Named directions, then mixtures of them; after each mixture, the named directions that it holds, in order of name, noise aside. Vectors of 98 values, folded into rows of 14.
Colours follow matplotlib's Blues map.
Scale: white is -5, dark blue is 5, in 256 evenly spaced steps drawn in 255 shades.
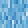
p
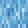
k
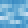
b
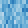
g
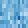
b, g, k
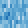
b, k, p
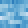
b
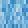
g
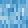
b, k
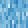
k, p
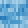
b, k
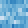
b, g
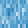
k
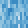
g, k, p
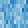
g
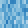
g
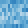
b, g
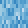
k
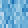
g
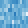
b, p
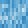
b, k, p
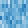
b, g, p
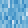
p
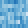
b, p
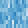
g, p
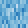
k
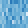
b, g, p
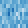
k
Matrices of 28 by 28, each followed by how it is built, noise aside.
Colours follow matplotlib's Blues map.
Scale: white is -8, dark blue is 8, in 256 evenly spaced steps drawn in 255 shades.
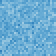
noise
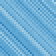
Toeplitz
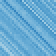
Toeplitz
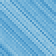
Toeplitz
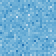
noise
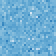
noise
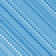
Toeplitz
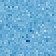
noise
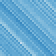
Toeplitz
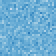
noise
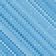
Toeplitz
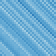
Toeplitz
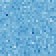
noise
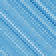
Toeplitz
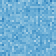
noise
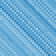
Toeplitz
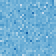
noise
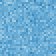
noise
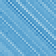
Toeplitz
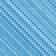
Toeplitz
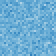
noise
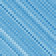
Toeplitz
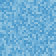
noise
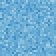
noise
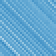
Toeplitz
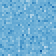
noise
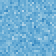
noise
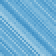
Toeplitz
